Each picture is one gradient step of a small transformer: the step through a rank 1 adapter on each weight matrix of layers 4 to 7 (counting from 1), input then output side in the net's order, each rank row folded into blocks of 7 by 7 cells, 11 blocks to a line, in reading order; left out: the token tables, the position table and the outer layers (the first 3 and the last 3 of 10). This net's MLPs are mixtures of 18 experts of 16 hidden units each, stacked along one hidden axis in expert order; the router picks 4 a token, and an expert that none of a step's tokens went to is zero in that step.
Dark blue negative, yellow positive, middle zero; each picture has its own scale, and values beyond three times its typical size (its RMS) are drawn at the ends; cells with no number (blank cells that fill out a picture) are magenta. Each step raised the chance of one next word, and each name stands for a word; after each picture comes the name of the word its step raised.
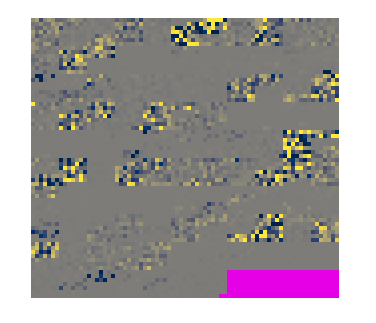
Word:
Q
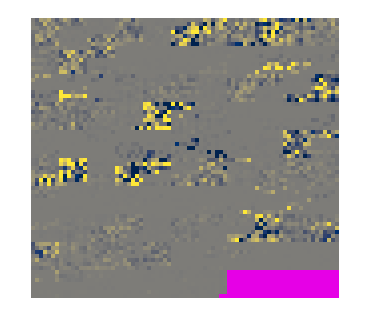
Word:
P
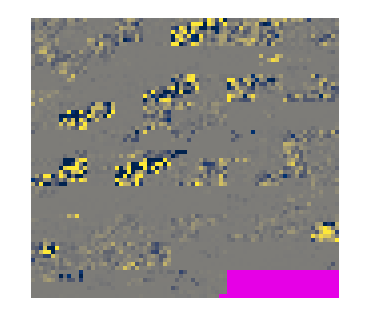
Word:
P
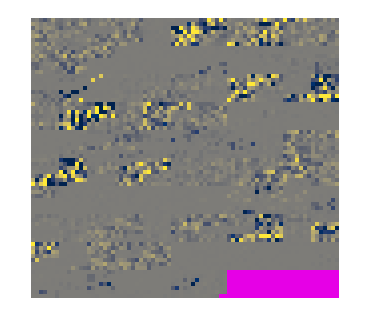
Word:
Q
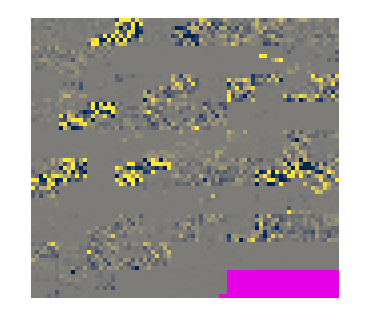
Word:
P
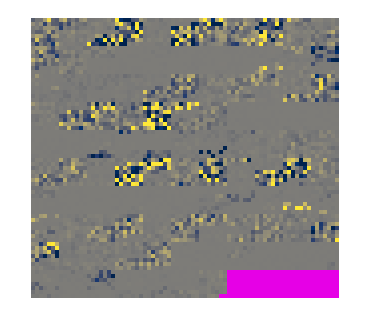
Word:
P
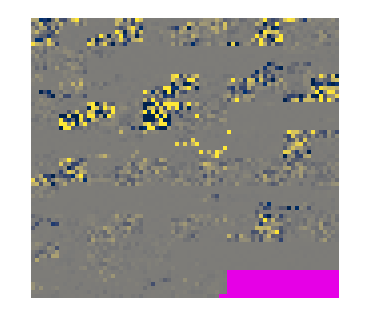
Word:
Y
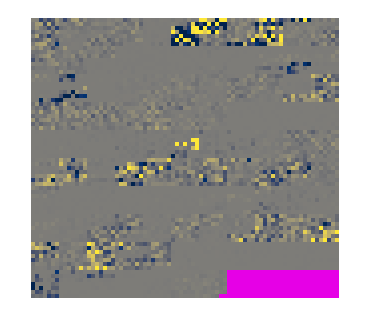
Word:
Q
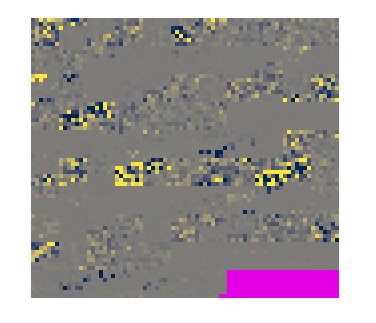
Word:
P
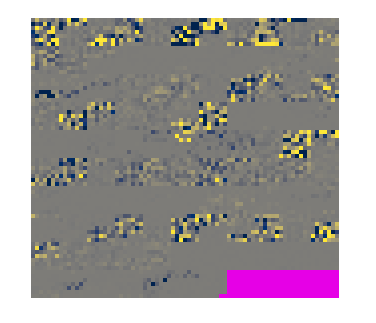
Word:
Q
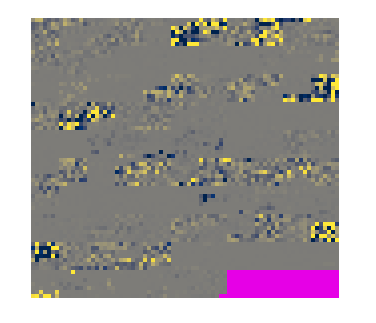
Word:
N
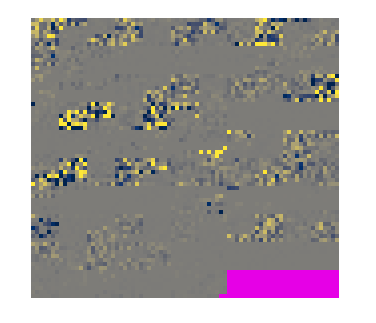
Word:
Y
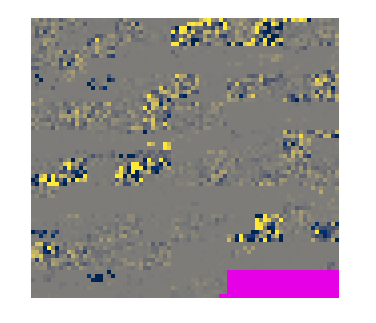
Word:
Q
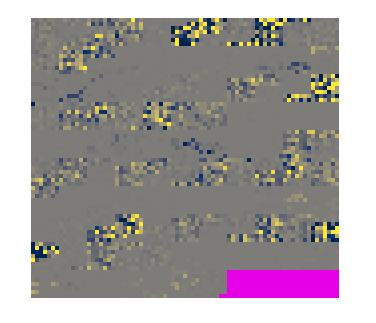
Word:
N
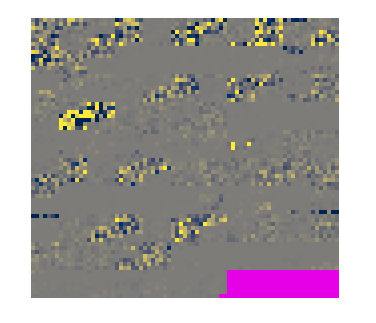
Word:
Y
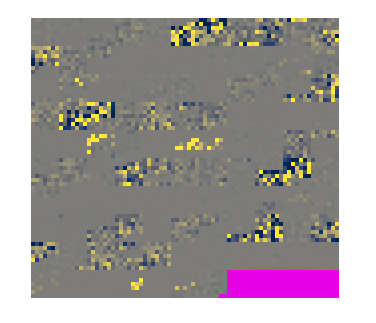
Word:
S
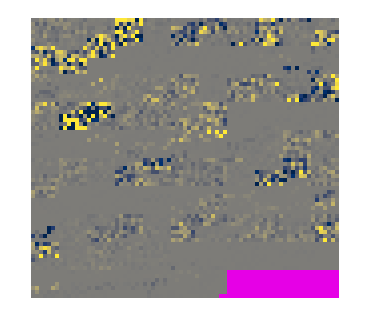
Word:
Y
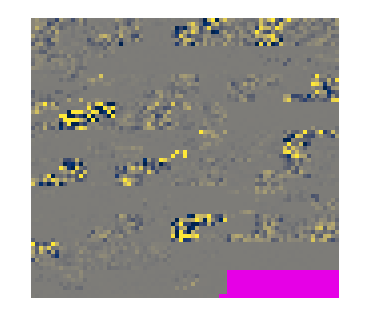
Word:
Y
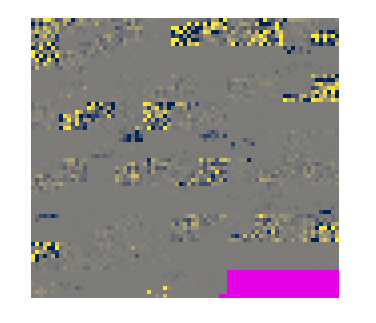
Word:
N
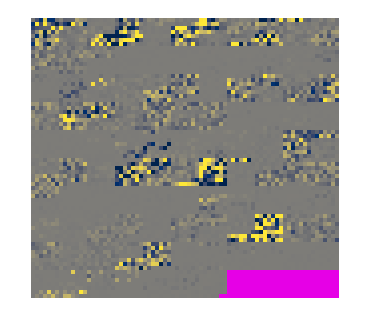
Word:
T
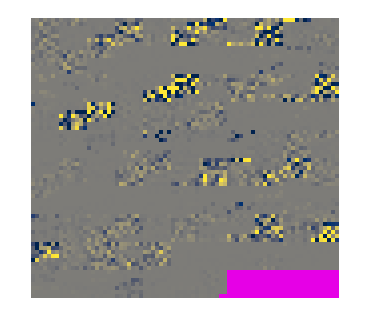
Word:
N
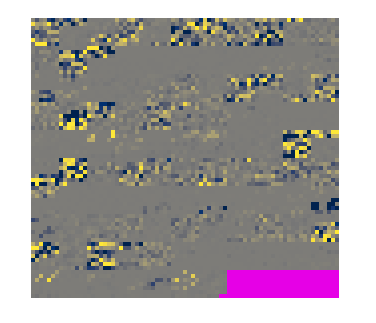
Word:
Y
